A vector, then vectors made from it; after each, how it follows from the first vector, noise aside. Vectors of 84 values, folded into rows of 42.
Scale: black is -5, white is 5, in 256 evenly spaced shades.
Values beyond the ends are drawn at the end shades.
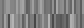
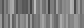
reversed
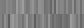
shrunk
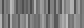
reversed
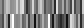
scaled up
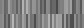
sign-scrambled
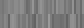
shrunk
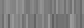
shrunk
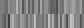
sign-scrambled
